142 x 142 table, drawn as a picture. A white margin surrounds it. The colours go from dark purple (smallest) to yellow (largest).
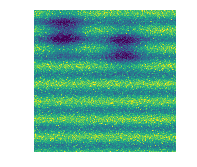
Dips: two. Stripes: horizontal, repeating 8 times. Ninth with the lowest average: top left.
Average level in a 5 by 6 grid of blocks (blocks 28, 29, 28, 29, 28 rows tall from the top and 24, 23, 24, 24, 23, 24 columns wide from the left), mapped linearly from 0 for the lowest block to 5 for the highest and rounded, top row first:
204345 | 323024 | 444444 | 555555 | 444444
